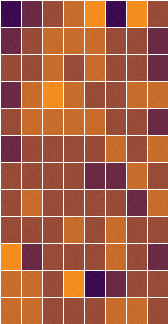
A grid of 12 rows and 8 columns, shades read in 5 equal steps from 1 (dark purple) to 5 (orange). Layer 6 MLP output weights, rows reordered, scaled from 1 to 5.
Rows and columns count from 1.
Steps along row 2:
up up same same down same down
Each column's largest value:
5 4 5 5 5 4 5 4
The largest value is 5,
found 5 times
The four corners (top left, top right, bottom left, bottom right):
1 3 4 3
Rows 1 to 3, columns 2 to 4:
2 3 4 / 3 4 4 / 3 4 3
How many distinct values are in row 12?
2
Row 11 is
4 4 3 5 1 2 3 3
